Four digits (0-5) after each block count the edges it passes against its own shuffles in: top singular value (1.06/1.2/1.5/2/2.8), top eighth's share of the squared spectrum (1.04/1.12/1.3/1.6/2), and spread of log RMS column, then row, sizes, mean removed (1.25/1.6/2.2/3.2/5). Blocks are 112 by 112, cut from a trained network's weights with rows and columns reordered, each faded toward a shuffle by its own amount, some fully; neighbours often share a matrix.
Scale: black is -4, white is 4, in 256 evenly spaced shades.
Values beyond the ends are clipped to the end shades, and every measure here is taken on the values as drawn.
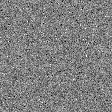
2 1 0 0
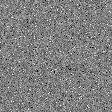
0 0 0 0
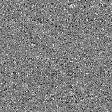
3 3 0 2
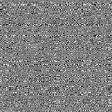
4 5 1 4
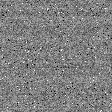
2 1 0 0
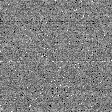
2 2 0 0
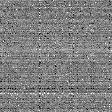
4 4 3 2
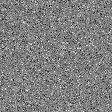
1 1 0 0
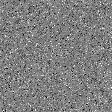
1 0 0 0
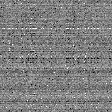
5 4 2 2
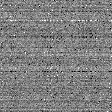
4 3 2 2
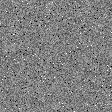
0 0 0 0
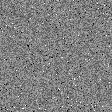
0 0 0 0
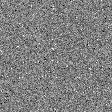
2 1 0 0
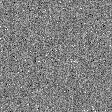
1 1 0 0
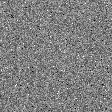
1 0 0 0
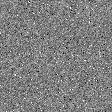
1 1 0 0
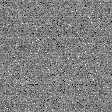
2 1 0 0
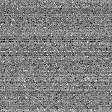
4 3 1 2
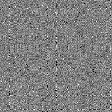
4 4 2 2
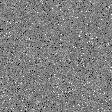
2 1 0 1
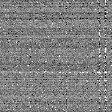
4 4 2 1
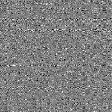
4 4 1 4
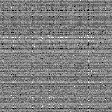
5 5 3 3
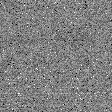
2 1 0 0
